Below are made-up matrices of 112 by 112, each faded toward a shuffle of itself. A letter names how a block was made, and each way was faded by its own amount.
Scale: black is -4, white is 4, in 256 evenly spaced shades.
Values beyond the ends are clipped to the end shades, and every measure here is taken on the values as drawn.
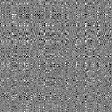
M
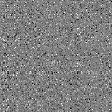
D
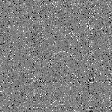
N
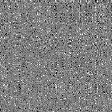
D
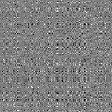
M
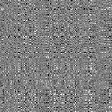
M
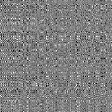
M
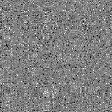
D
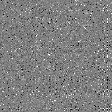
N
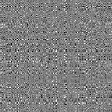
M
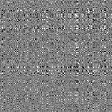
M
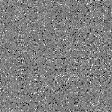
N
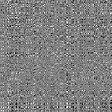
M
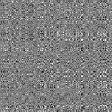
M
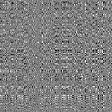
M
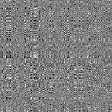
M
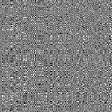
M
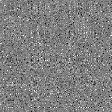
D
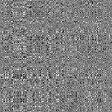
M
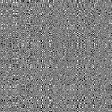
M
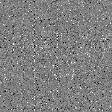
N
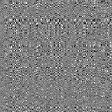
M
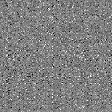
D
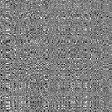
M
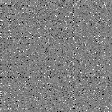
N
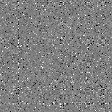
N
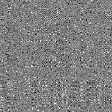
D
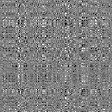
M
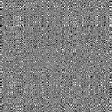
M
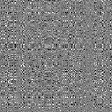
M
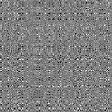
M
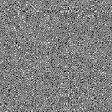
D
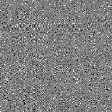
D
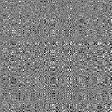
M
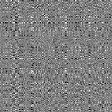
M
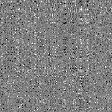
D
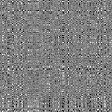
M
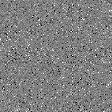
N
